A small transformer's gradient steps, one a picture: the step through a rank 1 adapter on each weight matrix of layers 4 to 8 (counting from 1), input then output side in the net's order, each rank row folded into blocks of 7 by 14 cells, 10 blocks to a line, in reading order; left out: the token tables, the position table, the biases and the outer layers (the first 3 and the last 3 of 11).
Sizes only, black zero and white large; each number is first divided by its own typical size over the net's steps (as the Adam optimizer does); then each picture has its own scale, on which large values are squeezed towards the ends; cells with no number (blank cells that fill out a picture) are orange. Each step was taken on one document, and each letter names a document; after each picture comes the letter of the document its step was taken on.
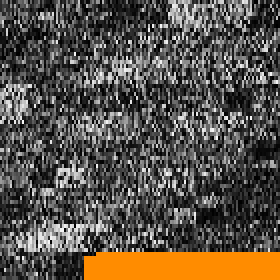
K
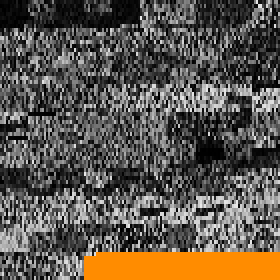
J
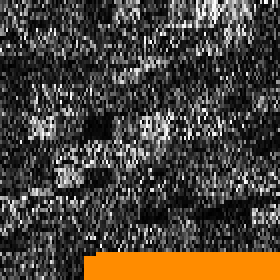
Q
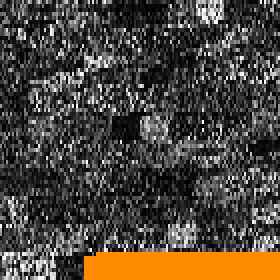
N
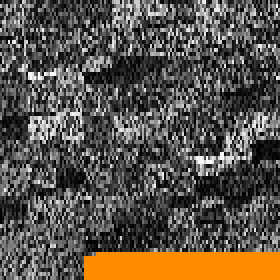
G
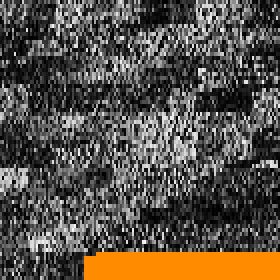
K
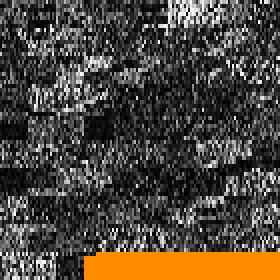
N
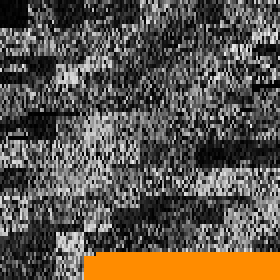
J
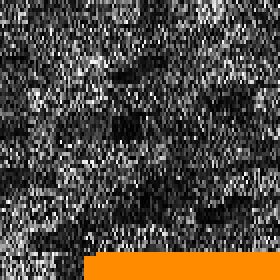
N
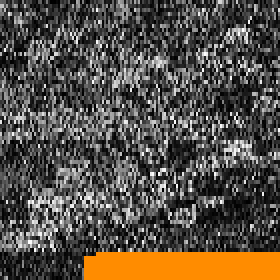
K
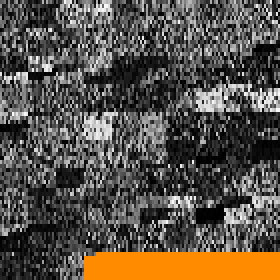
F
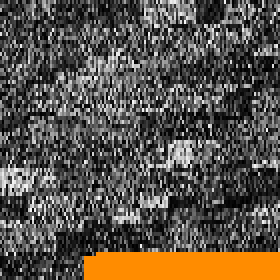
G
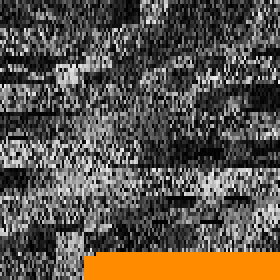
J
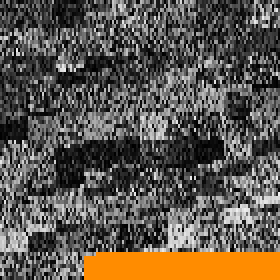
F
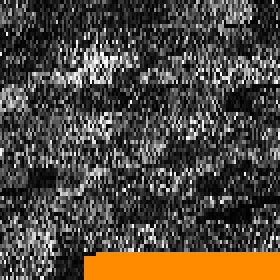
K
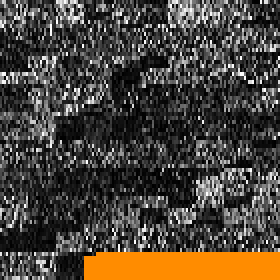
N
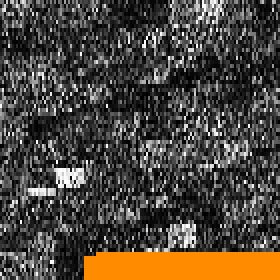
Q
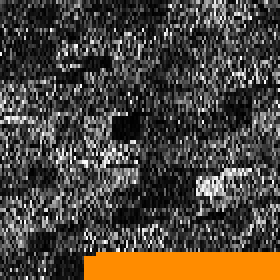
N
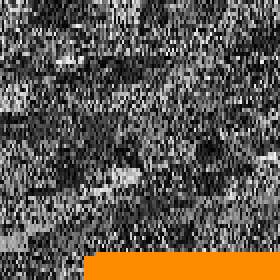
F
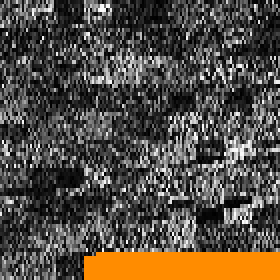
K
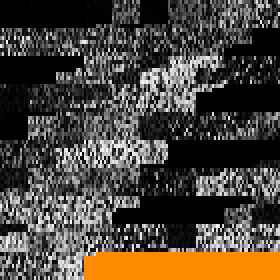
J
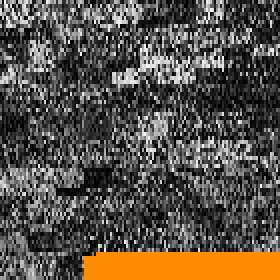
G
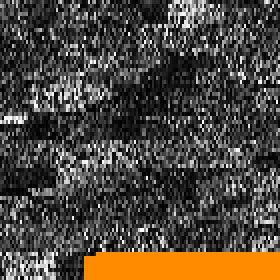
N
